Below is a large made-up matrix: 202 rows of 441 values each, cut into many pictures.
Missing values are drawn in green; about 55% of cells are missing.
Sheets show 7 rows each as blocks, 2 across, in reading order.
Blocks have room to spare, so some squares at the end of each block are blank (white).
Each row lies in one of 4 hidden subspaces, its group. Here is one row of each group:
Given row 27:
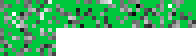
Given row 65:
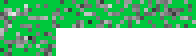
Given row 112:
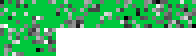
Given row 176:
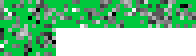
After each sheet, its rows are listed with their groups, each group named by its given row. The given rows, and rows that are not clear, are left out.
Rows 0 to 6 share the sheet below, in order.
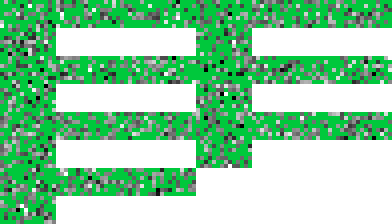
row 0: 65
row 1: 65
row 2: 112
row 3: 65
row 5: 176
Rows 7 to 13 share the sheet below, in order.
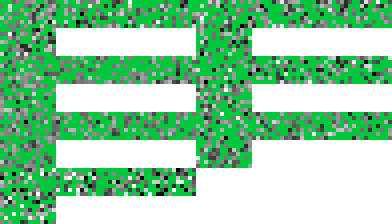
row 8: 65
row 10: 65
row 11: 27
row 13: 176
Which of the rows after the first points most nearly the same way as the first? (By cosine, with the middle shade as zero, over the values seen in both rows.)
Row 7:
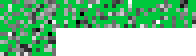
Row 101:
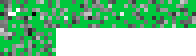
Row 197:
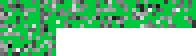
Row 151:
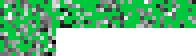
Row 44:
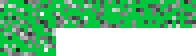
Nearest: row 44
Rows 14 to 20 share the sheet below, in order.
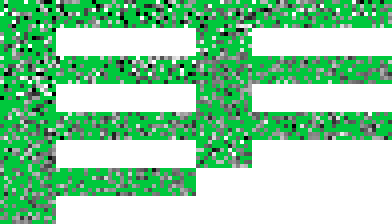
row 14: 112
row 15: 112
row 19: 112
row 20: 112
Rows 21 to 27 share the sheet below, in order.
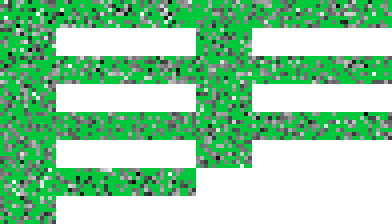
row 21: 176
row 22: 112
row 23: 112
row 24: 65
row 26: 27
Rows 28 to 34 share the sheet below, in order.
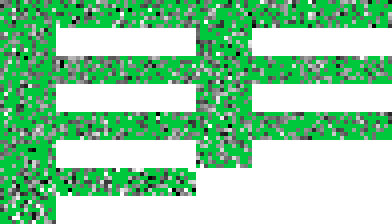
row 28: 176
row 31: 27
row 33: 65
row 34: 176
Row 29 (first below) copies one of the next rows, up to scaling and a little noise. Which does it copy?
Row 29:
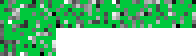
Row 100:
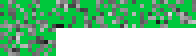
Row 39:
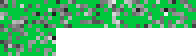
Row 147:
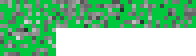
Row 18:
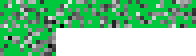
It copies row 39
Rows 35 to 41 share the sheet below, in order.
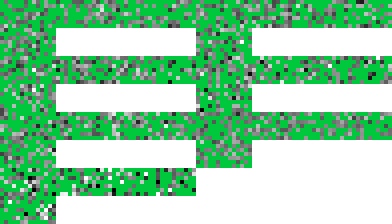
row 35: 112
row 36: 112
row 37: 176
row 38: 65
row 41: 176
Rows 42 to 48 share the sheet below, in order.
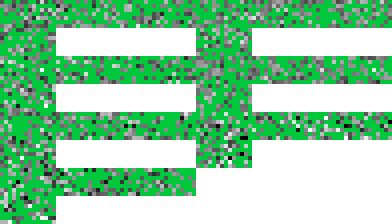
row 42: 27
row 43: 176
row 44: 176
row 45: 112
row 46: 27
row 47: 112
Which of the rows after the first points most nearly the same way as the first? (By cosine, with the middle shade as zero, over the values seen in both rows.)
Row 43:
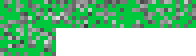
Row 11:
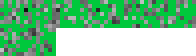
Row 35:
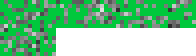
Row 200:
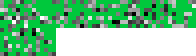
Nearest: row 35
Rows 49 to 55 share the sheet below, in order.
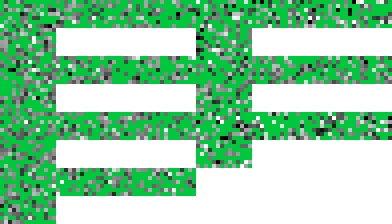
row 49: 112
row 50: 112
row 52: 27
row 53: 27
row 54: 27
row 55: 65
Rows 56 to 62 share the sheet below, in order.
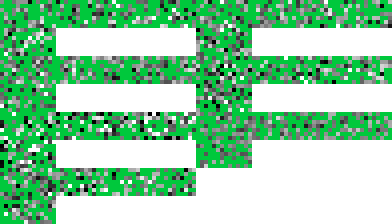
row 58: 27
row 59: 27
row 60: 112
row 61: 65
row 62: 176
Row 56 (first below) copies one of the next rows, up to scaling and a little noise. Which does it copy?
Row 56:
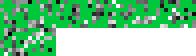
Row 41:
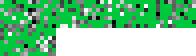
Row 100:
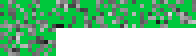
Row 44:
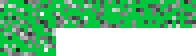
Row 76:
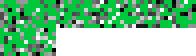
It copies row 76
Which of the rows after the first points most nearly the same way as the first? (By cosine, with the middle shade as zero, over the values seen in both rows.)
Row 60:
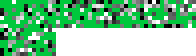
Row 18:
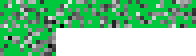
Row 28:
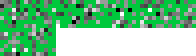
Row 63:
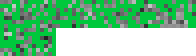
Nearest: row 18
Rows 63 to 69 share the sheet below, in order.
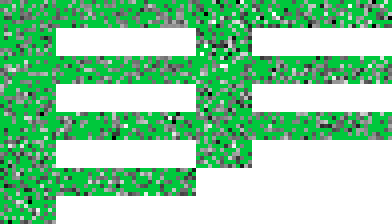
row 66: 176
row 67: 65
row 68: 27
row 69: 65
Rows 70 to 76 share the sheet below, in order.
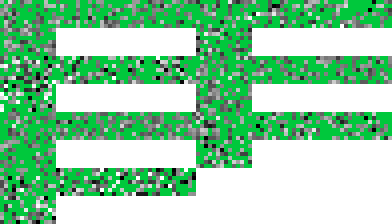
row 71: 65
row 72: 112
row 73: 27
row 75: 65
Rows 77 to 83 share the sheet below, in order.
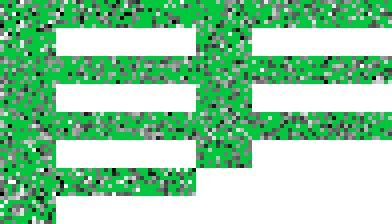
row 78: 27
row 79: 176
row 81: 65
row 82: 27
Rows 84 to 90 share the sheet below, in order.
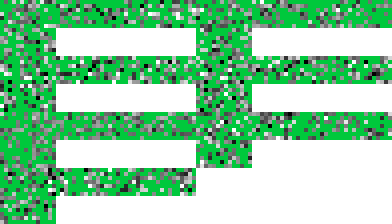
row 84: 112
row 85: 112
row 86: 65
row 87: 65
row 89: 27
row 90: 176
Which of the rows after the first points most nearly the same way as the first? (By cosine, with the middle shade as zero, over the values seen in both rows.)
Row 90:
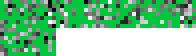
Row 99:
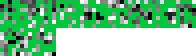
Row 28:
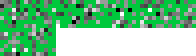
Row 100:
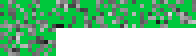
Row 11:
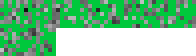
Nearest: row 28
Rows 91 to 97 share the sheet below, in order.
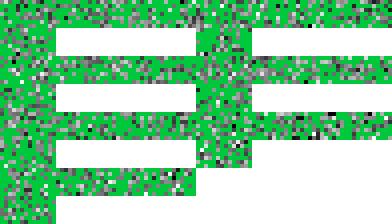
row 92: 65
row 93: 27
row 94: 27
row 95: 65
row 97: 65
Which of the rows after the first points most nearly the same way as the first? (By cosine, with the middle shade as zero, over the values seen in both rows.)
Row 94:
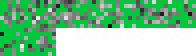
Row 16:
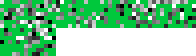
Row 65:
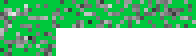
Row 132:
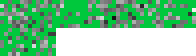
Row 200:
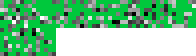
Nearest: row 65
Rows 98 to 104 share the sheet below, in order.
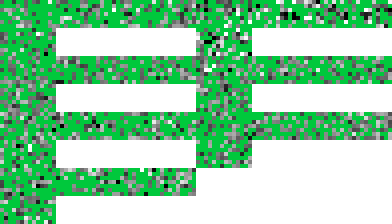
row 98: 27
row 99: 112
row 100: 176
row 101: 65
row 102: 65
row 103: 112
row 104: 27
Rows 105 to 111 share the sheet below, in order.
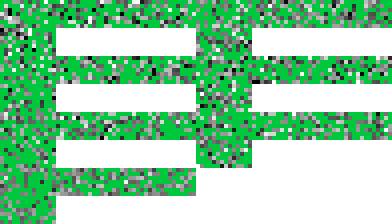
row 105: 65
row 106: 27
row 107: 27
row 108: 176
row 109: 176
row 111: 112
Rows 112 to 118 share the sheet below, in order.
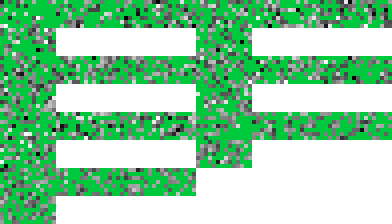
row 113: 112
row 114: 27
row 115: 112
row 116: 65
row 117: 27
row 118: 176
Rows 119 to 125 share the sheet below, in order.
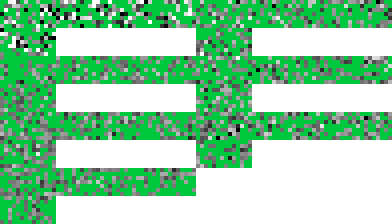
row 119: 27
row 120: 65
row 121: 27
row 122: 65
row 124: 27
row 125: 112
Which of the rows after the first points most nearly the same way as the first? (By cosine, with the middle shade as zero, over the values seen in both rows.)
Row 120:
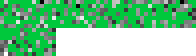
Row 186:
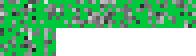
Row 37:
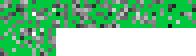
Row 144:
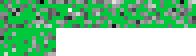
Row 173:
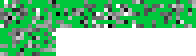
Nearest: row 144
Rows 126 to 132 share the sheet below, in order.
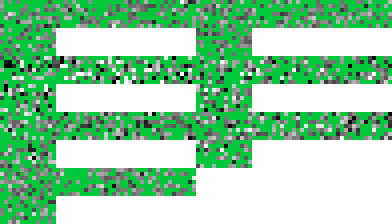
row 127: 65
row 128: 176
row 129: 65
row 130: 112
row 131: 65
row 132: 112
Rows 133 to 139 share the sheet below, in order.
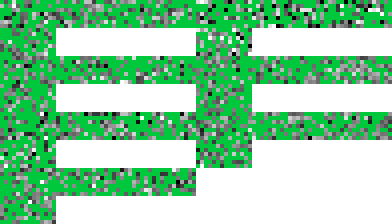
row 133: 27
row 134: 176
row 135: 176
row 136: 27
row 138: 65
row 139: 112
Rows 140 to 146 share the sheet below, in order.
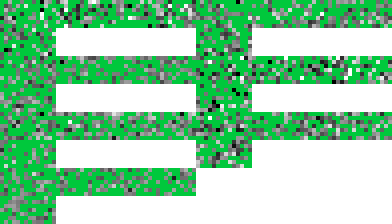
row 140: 27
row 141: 65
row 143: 27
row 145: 27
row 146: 176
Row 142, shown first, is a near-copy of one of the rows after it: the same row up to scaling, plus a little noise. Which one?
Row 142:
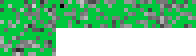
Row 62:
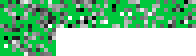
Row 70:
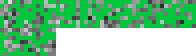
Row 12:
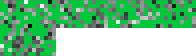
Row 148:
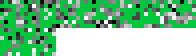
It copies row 148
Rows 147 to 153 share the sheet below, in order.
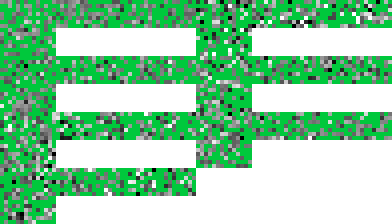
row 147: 176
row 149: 27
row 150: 27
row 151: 176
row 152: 65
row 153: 27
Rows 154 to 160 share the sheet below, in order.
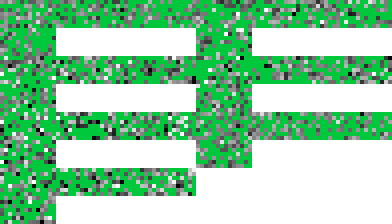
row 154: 176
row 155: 112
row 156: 112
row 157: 65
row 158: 27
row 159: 112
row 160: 65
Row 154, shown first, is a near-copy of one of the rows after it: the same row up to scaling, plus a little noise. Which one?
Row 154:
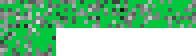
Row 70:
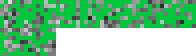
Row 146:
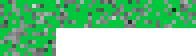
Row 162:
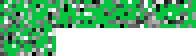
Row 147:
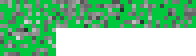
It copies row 147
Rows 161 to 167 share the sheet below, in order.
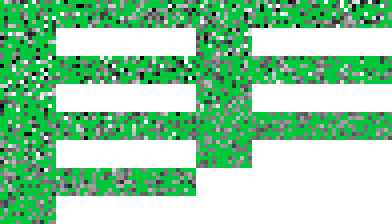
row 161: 65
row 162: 176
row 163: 27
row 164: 27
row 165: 65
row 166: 27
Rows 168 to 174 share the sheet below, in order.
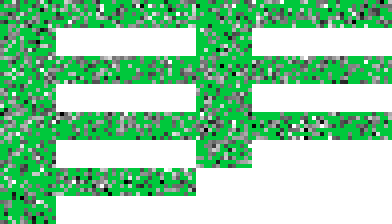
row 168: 112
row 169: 112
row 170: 27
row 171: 27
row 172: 176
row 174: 27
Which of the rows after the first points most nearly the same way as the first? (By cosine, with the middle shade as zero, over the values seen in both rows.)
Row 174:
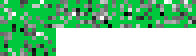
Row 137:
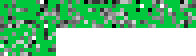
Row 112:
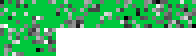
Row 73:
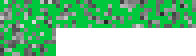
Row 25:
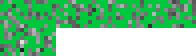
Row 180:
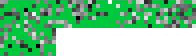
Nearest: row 73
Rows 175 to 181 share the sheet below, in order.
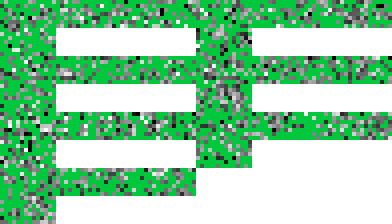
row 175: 176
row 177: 65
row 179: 65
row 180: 176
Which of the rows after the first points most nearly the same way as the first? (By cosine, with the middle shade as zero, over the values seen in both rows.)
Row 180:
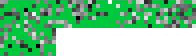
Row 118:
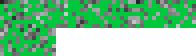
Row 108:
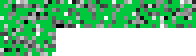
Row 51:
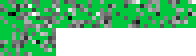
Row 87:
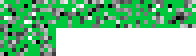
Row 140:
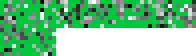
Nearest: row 51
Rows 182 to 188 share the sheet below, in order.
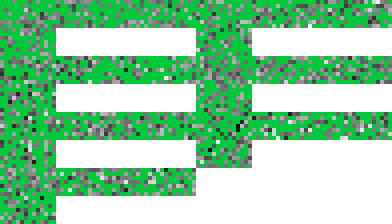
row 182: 27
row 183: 65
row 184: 176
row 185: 112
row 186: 65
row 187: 27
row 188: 112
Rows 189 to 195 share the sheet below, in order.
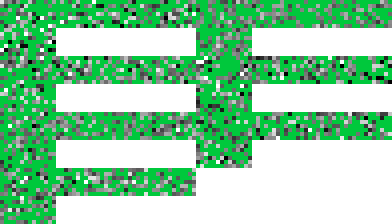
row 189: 27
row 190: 27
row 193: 65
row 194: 27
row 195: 27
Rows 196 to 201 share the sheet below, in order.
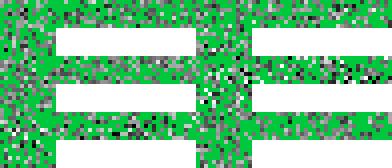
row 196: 27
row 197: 176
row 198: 65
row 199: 176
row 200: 27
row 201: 65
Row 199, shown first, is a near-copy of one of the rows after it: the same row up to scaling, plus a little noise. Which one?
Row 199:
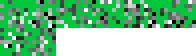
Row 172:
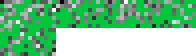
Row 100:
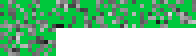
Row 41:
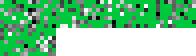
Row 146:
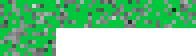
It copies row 41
